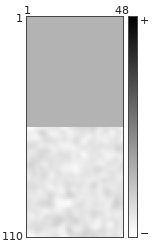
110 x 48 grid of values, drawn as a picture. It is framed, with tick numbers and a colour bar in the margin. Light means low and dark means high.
The table splits into 2 rows of 1 panel. Panel 1,1: low, flat. Panel 2,1: very low, blotchy, faint in contrast.
